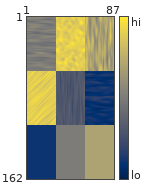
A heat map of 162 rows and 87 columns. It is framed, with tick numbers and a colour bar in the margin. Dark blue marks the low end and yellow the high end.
It is made of 3 by 3 panels. Panel 1,1: middling, streaked across, faint in contrast. Panel 1,2: very high, blotchy, faint in contrast. Panel 1,3: high, streaked downward. Panel 2,1: very high, slanting up to the right, faint in contrast. Panel 2,2: low, streaked downward, faint in contrast. Panel 2,3: very low, streaked across, faint in contrast. Panel 3,1: very low, flat. Panel 3,2: middling, flat. Panel 3,3: high, flat.
